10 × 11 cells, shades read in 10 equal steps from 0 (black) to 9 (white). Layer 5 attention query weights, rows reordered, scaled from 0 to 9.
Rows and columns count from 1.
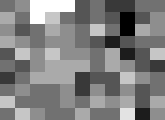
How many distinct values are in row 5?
6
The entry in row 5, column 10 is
3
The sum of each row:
55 48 49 44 53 50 48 44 54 52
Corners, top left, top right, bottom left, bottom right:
4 4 4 5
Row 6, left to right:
4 3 5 6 6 6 4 6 5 3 2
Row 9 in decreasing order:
7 6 6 6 5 5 4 4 4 4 3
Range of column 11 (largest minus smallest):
5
